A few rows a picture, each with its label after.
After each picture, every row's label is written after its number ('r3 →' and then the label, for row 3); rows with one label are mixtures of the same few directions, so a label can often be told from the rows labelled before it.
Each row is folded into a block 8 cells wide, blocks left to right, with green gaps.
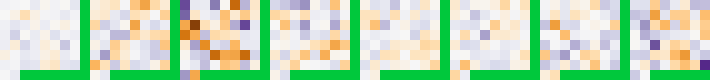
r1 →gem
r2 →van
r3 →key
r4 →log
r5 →log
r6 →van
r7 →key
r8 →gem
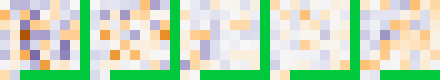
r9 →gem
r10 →gem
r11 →van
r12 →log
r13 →van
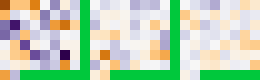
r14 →key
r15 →van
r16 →log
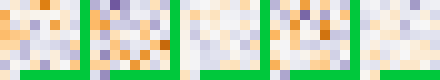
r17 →van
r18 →log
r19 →gem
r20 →log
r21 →van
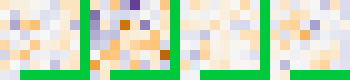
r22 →key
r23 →van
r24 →van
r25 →van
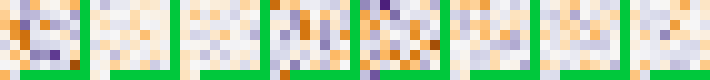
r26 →gem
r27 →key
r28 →gem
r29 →log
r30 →log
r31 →log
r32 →log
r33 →van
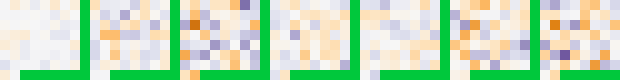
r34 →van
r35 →gem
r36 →key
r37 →gem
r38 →log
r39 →log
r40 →key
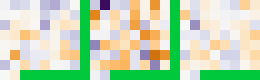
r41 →van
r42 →key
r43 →key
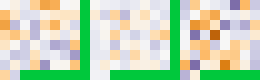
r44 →van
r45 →gem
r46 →van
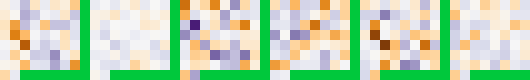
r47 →gem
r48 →gem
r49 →key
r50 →van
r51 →gem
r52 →key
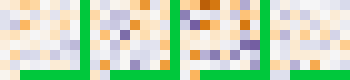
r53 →log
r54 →van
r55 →log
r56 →log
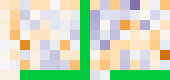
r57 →gem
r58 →van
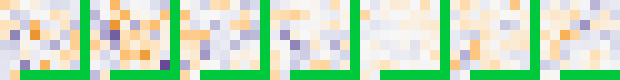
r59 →log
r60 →gem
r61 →van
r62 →gem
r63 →key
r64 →van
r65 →van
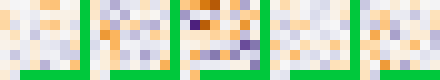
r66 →van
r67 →gem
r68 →log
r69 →key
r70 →log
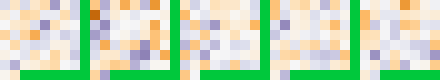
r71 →van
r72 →key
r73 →key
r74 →key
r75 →van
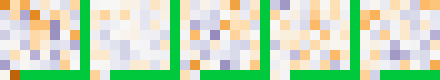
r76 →log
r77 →gem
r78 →van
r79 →key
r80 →gem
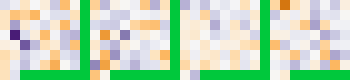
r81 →gem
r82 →van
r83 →log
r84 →key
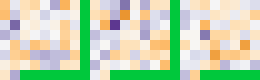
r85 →key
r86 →log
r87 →gem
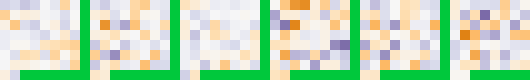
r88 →log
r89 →key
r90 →log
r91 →log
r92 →key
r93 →gem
